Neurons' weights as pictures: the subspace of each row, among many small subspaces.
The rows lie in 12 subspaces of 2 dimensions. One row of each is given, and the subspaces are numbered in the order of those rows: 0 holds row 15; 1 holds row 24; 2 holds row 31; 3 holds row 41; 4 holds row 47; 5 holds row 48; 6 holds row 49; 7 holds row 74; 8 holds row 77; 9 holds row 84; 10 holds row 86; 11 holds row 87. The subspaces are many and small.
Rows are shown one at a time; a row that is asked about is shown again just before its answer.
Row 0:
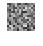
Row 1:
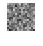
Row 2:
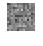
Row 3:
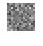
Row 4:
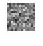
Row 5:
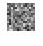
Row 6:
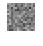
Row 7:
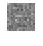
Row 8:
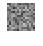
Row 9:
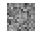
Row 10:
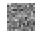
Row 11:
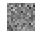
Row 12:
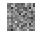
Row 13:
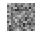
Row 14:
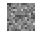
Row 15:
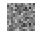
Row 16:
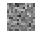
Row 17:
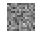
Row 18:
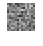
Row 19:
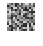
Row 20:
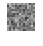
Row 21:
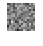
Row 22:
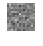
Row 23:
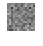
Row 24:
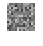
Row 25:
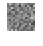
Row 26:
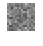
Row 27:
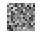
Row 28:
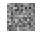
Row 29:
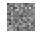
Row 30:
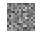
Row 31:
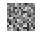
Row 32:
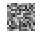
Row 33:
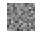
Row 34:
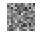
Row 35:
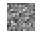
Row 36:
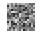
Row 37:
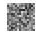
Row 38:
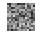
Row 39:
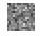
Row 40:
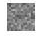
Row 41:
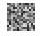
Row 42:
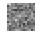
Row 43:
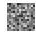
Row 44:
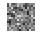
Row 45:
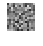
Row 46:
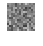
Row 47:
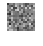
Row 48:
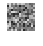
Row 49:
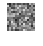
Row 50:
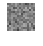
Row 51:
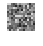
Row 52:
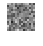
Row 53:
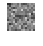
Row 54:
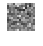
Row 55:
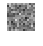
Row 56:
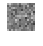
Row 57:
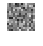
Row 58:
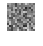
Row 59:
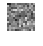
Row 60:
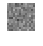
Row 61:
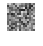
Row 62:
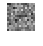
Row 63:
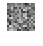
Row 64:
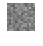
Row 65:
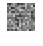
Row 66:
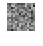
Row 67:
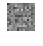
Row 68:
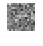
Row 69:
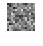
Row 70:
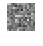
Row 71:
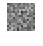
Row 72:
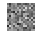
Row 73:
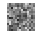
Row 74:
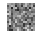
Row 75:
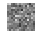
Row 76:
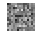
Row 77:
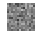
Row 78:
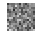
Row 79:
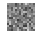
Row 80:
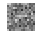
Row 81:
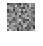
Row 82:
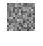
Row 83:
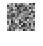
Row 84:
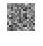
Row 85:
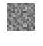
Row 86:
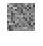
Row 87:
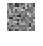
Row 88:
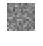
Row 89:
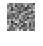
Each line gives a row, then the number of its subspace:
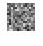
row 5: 7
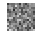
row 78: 11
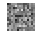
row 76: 1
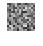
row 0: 2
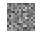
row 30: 9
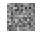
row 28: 4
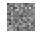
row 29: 4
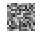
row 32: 3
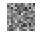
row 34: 0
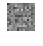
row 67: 1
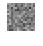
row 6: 7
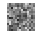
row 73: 9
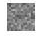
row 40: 10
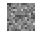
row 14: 10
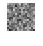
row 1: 11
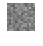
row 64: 0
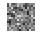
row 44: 9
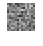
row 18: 8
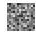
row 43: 2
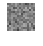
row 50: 3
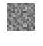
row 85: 2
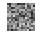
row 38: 0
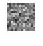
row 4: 5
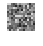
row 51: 1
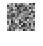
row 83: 6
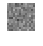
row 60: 8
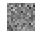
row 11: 10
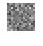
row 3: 4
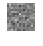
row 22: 5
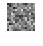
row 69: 10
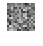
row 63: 9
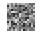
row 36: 5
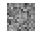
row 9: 9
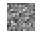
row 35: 5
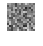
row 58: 2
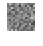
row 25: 4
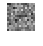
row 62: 4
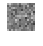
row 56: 4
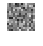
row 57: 8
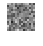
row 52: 6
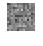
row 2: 1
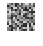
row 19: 3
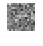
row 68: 4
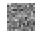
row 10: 7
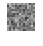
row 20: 6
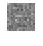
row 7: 1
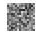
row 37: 8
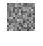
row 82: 8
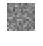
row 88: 11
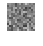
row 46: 2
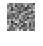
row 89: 5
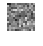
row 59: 7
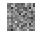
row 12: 0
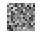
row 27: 10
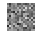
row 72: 9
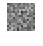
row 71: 8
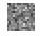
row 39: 0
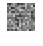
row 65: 3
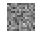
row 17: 3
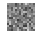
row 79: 2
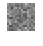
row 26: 9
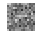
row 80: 4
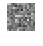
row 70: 1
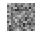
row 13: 7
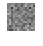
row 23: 7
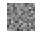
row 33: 6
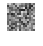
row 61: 8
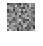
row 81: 11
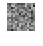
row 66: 0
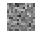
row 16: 11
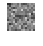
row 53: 10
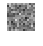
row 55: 6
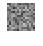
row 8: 3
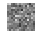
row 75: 1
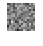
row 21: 6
